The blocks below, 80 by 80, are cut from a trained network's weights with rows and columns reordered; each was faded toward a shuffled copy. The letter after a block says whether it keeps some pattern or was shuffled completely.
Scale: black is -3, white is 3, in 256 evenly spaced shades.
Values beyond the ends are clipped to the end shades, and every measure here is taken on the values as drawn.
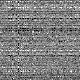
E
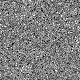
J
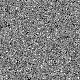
J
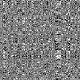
E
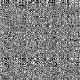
E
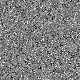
J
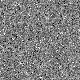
J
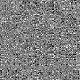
E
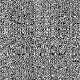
E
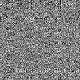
E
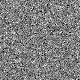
J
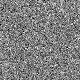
J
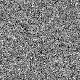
J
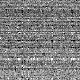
E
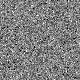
J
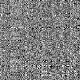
E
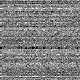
E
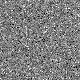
J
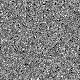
J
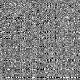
E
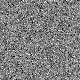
J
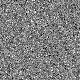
J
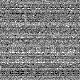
E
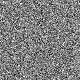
J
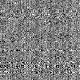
E
